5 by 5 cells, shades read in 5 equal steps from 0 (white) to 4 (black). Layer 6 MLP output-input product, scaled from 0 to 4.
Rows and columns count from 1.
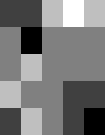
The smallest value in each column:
1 1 1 0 1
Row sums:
8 12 9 11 13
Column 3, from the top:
1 2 2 2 2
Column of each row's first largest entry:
1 2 1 4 5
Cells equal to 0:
1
